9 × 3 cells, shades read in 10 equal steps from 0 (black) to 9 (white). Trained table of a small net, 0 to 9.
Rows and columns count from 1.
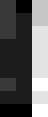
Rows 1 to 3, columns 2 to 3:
0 7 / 1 7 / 1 8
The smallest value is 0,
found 3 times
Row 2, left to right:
2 1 7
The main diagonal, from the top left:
2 1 8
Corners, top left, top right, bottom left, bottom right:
2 7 0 9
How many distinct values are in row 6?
2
